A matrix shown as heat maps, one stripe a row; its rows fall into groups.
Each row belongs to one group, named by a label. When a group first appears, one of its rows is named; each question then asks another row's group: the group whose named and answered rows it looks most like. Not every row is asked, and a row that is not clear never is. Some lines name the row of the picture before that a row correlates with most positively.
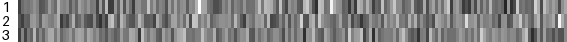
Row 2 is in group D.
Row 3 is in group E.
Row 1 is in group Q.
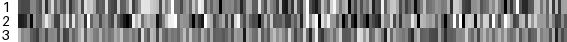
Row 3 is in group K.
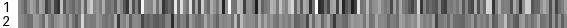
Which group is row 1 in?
K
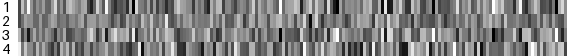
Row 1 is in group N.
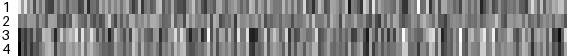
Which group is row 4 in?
E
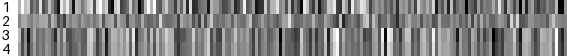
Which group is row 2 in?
K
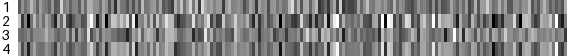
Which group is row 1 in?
K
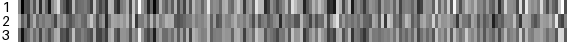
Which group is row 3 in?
D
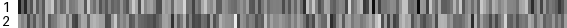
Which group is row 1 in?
E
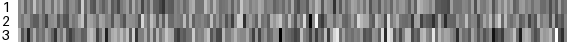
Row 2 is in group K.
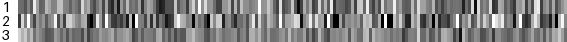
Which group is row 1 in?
Q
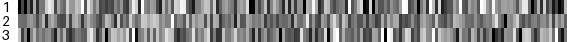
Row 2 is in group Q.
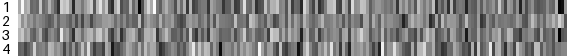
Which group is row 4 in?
Q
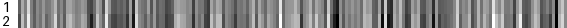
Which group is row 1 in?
N
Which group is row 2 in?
N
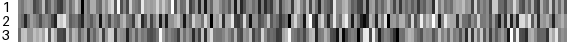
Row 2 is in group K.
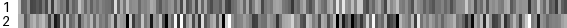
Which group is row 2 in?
K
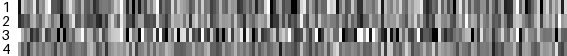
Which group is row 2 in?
D
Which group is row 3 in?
K
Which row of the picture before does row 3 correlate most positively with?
2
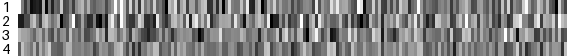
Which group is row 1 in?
K
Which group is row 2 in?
D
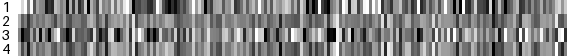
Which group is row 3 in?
D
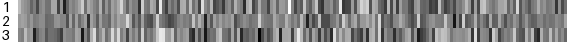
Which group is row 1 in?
K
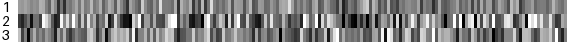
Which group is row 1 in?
K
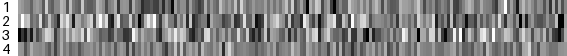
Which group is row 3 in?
E
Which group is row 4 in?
K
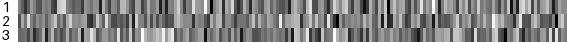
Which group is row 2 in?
N
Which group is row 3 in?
Q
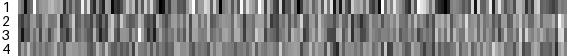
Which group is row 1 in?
Q
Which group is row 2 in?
D
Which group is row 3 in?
D
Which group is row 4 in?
N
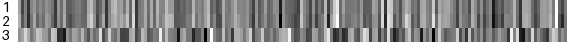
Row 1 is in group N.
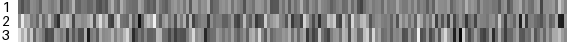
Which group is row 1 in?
D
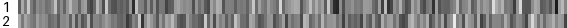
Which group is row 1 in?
N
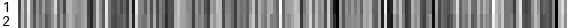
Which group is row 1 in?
N
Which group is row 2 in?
N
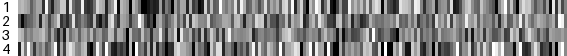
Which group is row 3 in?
K
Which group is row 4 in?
N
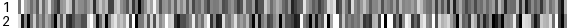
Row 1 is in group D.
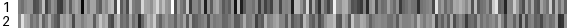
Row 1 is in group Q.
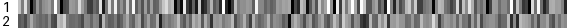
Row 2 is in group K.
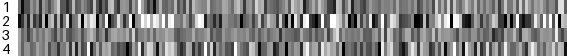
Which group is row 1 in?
D
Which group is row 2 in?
Q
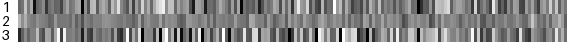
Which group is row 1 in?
Q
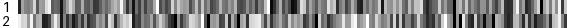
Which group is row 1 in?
D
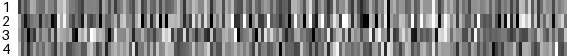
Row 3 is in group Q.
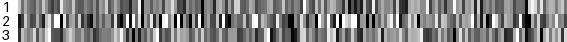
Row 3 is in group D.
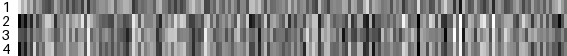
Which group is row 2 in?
E
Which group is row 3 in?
E
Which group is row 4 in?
E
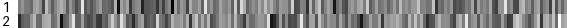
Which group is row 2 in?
D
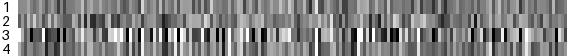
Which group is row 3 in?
K
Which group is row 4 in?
K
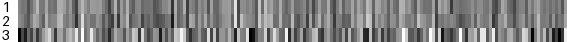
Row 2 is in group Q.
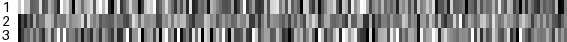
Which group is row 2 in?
E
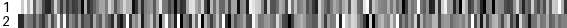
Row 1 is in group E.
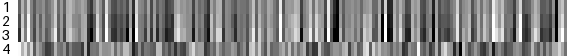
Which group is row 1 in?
N
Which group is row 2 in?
N
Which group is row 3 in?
N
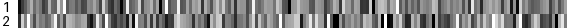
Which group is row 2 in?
N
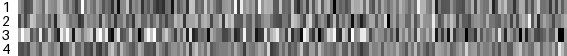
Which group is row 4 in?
D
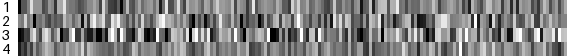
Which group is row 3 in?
D
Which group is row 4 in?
E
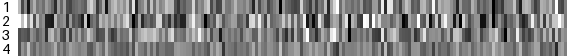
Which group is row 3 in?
Q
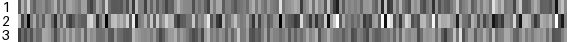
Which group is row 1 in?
N
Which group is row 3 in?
E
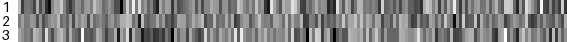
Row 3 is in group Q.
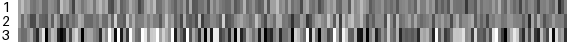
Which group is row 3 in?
Q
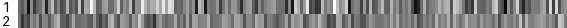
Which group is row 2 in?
D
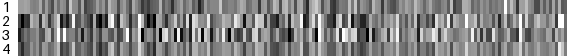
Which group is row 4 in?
D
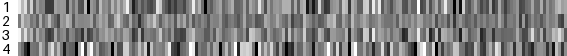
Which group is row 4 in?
Q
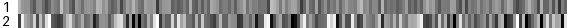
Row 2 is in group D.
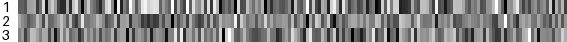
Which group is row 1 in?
Q
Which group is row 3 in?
K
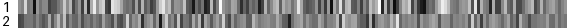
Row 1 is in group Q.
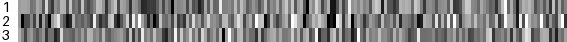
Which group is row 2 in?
D
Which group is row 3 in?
K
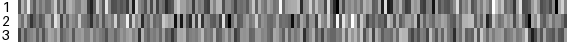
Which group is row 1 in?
N
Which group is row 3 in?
E
